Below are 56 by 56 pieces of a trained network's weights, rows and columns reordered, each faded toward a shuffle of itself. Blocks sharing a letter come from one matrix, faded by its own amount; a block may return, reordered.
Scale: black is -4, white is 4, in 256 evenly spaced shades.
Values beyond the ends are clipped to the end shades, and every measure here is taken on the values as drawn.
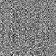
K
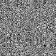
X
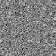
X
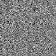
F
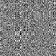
K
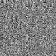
F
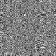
K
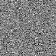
F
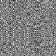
K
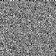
F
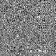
X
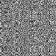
K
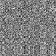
K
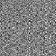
K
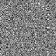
X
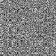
K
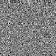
F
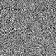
F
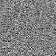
X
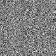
F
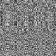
K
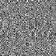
F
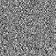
K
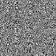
X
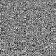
F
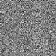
K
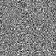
K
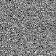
X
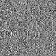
K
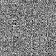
X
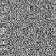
K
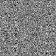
X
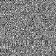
X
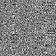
X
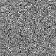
X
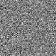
X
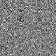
F
